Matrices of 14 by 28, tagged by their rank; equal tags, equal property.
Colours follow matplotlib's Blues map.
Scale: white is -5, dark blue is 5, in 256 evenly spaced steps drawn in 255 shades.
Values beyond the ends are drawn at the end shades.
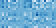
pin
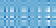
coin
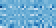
pin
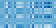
coin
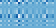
coin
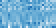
pin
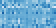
pin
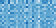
pin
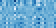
pin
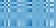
coin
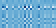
coin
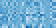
pin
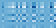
coin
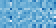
pin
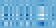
coin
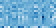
pin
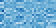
pin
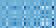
coin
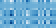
coin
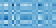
coin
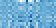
pin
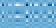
coin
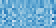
pin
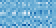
pin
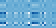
coin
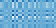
coin
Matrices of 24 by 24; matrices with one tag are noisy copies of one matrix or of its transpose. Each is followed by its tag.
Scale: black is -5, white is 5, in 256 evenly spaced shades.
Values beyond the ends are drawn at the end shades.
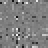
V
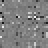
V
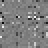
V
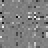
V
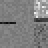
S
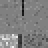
S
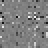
V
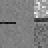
S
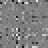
V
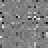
V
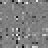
V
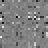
V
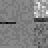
S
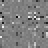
V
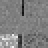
S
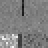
S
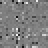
V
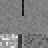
S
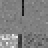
S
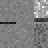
S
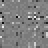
V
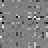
V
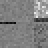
S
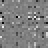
V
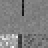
S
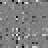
V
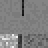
S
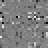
V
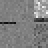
S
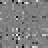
V
